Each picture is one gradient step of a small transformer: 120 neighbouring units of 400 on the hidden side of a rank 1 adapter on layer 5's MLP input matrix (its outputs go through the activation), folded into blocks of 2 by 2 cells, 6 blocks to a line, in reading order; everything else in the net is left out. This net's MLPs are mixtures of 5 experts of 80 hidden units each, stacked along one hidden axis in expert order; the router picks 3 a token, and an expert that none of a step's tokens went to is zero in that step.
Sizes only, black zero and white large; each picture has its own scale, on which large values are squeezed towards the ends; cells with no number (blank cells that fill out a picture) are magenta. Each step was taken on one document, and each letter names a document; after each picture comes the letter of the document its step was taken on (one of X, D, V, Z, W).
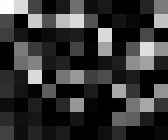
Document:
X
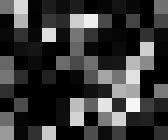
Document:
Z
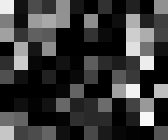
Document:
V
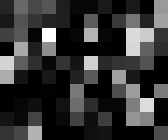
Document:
V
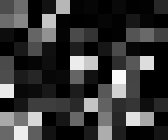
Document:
Z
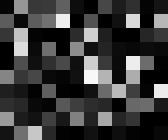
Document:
X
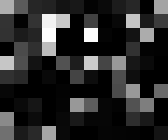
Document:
V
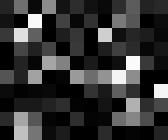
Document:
X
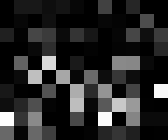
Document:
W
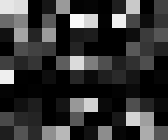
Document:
Z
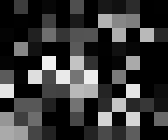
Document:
W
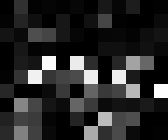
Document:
W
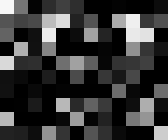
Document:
V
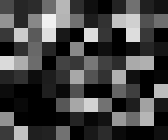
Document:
Z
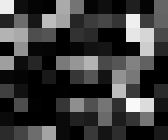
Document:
V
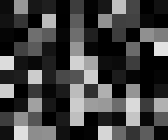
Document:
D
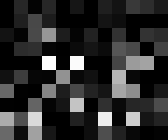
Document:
W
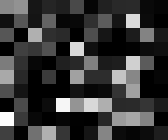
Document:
Z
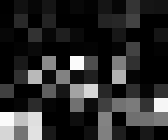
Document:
W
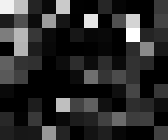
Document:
V
